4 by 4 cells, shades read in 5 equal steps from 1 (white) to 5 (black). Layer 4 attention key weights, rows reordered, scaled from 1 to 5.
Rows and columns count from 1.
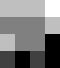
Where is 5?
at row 3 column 4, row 4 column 2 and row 4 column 4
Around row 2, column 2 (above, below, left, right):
2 3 3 3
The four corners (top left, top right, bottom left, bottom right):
2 1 4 5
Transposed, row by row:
2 3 2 4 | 2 3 3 5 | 2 3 3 4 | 1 2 5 5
